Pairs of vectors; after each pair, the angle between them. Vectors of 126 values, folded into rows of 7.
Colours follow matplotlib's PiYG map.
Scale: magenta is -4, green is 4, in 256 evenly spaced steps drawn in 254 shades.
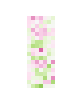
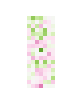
nearly opposite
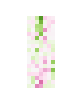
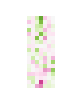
nearly parallel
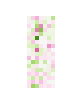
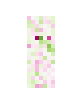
partly opposed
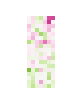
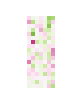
partly opposed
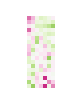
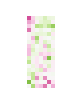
nearly parallel
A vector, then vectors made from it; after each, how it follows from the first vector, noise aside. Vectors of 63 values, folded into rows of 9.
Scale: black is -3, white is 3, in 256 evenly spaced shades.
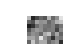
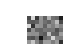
sign-scrambled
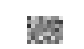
sign-scrambled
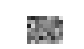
sign-scrambled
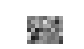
wrapped around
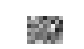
wrapped around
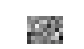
wrapped around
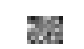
sign-scrambled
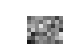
wrapped around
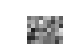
wrapped around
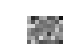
sign-scrambled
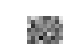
sign-scrambled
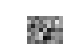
wrapped around
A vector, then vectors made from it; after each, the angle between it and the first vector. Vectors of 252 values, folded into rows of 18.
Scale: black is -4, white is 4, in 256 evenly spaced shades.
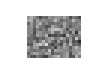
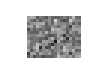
partly aligned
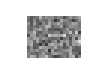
nearly opposite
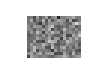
orthogonal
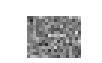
nearly opposite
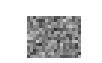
partly opposed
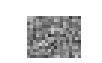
nearly parallel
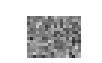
partly aligned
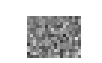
partly aligned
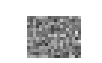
nearly opposite
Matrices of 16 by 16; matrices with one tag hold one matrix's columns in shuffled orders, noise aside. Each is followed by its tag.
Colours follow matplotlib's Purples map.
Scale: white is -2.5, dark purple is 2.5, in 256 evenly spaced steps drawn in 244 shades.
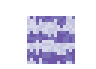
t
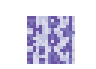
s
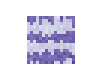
t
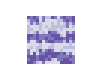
t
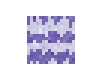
t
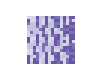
s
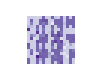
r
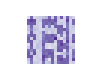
r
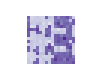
s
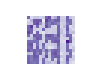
r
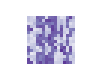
s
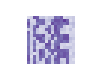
r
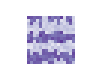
t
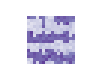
t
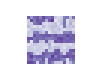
t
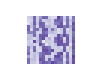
s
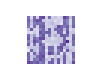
s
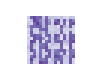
r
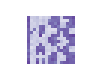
s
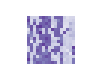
s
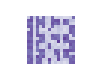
r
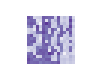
s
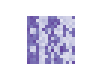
s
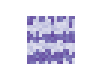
t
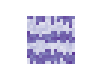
t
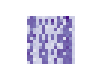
r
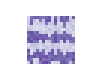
t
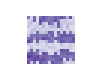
t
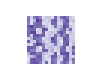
s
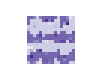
t
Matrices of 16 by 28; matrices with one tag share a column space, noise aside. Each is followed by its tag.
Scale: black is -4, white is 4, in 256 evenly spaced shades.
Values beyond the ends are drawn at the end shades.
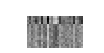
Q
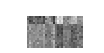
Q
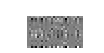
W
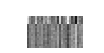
Q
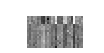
Q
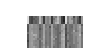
Q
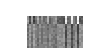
Q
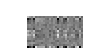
W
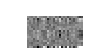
W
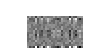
W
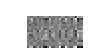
W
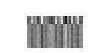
Q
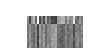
Q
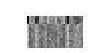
Q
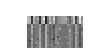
Q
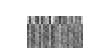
Q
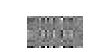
W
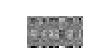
W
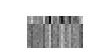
Q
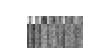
Q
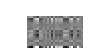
W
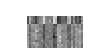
Q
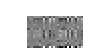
W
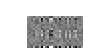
W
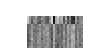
Q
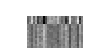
Q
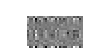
W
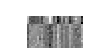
Q
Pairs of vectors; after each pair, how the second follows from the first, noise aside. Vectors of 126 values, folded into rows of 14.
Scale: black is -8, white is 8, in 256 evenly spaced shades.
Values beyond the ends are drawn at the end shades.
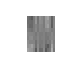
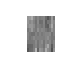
negated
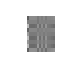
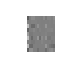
partly zeroed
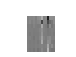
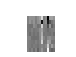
scaled up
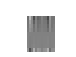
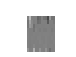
partly zeroed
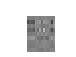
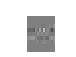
partly zeroed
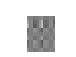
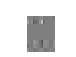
partly zeroed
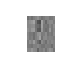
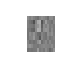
negated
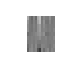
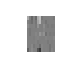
partly zeroed
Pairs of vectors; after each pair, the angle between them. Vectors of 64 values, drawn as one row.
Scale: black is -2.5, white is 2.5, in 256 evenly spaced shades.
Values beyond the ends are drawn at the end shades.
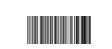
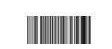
nearly parallel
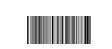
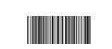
nearly parallel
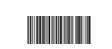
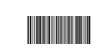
nearly parallel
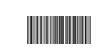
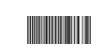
orthogonal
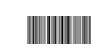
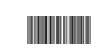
nearly opposite
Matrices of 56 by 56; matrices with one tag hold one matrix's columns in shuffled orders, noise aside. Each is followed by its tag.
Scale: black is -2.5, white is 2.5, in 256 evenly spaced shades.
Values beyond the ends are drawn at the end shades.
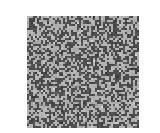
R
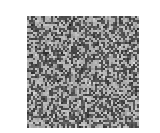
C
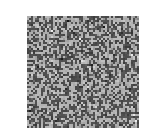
C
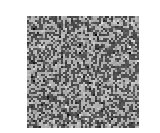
C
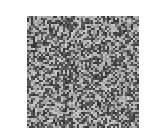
R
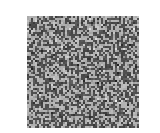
R
